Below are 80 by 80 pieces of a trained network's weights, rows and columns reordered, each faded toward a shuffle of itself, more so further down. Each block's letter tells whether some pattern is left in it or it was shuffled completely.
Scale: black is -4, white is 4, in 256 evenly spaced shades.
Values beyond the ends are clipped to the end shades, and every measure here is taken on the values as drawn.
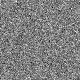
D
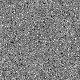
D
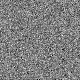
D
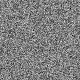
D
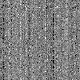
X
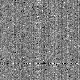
X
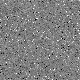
D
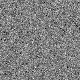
D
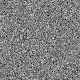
D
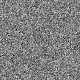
D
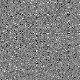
X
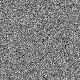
D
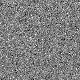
D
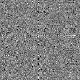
X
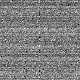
X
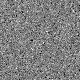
D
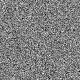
D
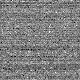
X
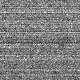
X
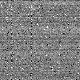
X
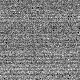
X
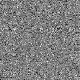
X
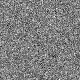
D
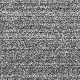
X
